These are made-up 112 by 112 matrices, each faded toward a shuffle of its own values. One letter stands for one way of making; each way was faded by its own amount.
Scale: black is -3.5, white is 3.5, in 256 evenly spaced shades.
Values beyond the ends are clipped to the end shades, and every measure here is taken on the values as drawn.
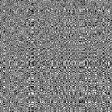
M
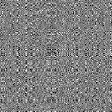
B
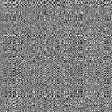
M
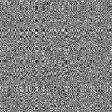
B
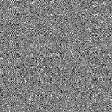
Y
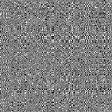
B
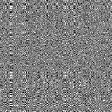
B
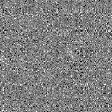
Y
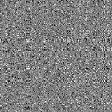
Y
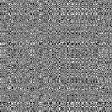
M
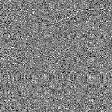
Y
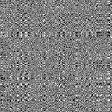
B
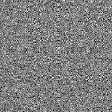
Y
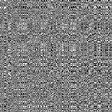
M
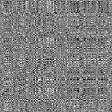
B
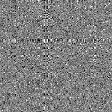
Y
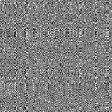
B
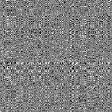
B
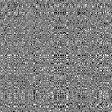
B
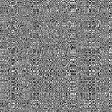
B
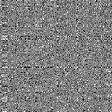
Y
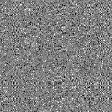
Y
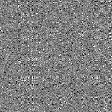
Y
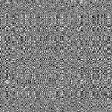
B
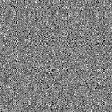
Y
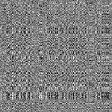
M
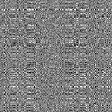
M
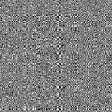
B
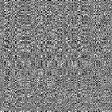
B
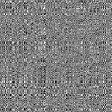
M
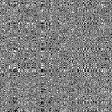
B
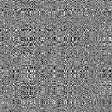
M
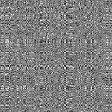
B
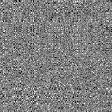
Y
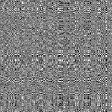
M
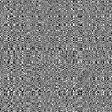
M
